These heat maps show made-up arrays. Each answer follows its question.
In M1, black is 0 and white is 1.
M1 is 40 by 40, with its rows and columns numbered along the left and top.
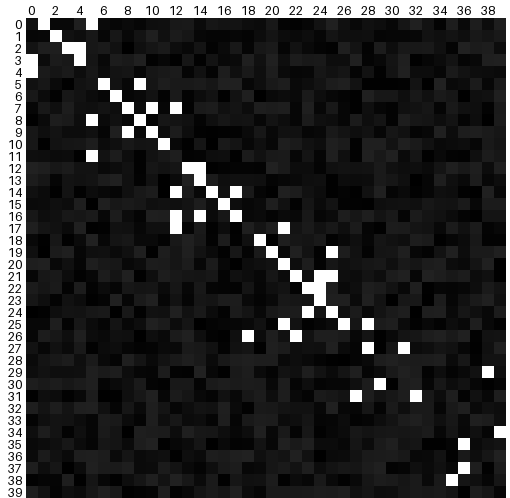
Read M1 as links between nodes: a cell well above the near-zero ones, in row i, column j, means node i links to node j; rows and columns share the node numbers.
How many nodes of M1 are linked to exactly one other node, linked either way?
5
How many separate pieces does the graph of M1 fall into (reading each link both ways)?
4
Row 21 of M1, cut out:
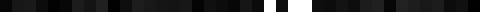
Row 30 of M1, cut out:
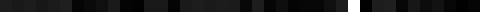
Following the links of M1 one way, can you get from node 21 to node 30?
no
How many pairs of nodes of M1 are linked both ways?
5
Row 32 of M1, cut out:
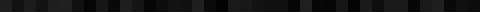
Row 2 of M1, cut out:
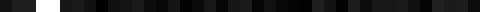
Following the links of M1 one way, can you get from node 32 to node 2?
no
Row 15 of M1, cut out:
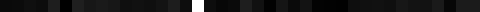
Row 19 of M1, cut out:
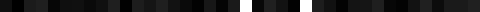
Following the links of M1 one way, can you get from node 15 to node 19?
yes
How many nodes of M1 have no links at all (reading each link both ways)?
1
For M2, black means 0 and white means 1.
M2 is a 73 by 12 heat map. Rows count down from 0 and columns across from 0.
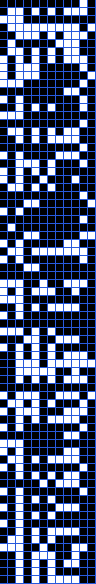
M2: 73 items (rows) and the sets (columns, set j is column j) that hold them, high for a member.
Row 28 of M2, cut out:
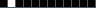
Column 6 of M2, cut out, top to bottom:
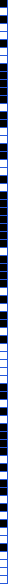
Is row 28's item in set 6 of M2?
no
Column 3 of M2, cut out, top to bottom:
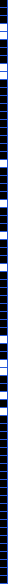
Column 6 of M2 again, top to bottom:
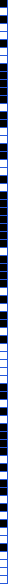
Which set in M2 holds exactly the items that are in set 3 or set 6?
4
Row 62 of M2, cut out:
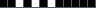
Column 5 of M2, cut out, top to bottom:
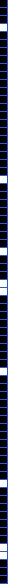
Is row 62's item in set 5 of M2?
no
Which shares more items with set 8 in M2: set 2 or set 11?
set 2
